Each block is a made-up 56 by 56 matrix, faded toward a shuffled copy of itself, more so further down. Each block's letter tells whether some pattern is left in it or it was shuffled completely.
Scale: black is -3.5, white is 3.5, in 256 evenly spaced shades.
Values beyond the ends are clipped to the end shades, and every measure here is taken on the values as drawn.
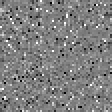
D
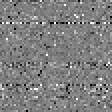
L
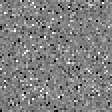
D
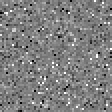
D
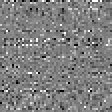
L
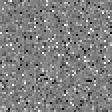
D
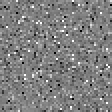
D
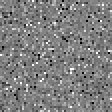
D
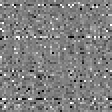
L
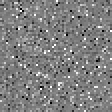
D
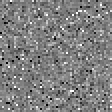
D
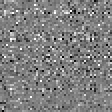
L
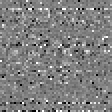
L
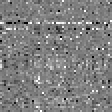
L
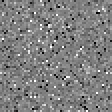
D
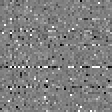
L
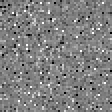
D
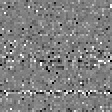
L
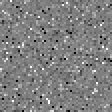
D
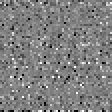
L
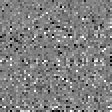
L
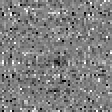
L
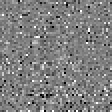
L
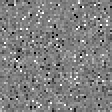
D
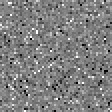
D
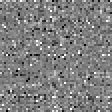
L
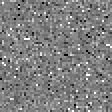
D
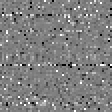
L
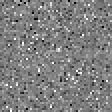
D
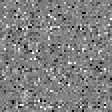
L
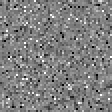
D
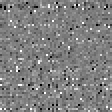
L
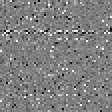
L
